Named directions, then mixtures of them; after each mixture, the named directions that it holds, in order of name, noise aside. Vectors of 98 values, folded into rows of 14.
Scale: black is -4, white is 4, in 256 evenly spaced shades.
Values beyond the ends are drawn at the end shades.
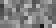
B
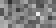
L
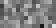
B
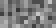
B, L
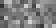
B, L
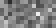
L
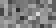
B, L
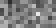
L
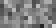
B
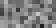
B, L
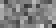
B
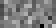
B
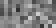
B, L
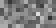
L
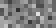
L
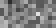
L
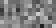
B, L
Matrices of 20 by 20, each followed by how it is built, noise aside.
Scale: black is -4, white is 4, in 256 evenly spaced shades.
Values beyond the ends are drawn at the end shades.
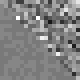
upper triangular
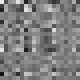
low rank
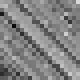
Toeplitz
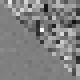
upper triangular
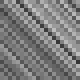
Toeplitz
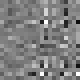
low rank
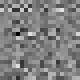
low rank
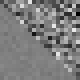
upper triangular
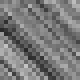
Toeplitz
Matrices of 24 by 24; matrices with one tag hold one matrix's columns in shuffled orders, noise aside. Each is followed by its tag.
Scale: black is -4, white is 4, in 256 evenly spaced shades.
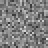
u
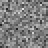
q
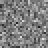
u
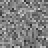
q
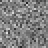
q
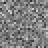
q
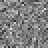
q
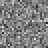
u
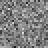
q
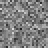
q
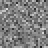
q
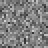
u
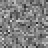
u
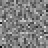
u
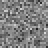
q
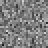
u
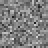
u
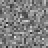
u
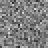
q
